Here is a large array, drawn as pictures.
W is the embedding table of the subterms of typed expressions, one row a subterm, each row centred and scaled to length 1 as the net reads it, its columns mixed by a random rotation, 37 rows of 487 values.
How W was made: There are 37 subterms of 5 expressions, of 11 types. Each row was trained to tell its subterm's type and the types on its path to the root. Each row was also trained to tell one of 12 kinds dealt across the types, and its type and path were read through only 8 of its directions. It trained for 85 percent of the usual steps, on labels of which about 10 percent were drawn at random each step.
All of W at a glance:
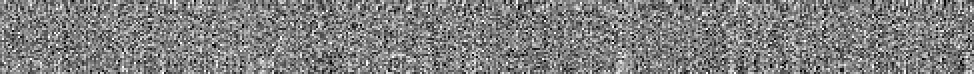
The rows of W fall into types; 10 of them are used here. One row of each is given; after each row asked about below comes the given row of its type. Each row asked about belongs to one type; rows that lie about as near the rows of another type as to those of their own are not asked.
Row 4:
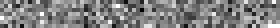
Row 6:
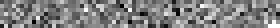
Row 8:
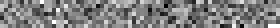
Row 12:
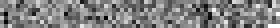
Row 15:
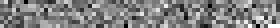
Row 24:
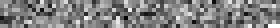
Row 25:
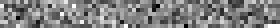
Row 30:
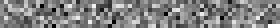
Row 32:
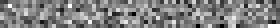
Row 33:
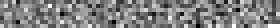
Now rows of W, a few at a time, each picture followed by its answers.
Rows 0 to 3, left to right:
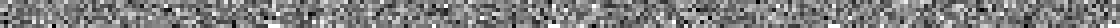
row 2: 25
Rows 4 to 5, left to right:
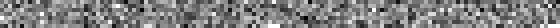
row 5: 32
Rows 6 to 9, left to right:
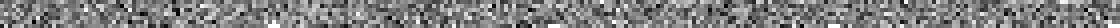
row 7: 32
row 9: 15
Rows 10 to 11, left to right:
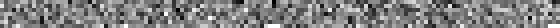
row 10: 6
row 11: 8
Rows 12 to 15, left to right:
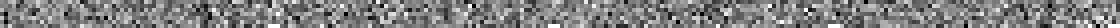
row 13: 12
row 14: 32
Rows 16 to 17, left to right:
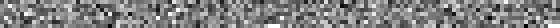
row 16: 30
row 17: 15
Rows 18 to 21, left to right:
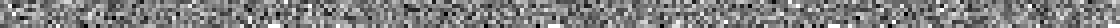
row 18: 4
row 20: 24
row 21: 12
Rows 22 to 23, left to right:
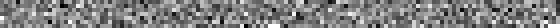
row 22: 15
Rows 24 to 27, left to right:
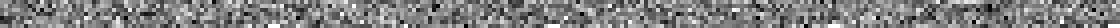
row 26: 30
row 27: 8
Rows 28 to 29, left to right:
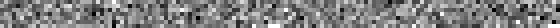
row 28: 33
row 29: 25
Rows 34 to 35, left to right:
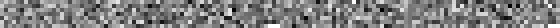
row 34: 8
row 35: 30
